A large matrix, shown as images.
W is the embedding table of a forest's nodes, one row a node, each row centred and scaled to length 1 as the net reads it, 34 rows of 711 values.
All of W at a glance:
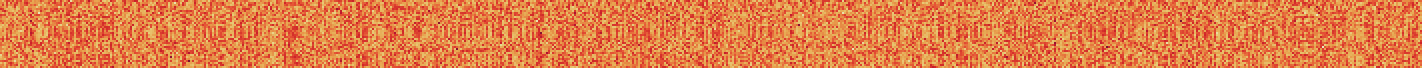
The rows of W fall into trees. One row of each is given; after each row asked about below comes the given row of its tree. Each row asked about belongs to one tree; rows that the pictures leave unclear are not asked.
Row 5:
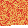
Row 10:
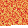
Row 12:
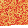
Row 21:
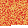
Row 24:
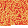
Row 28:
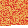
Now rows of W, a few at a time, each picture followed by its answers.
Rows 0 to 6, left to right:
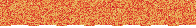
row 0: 21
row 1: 28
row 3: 24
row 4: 24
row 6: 12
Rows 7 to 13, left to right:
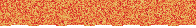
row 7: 10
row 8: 28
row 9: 12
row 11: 28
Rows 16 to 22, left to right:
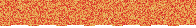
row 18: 28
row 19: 5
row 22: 10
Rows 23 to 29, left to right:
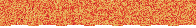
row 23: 21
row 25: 12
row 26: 5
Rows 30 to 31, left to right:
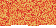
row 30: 5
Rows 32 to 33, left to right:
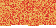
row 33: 24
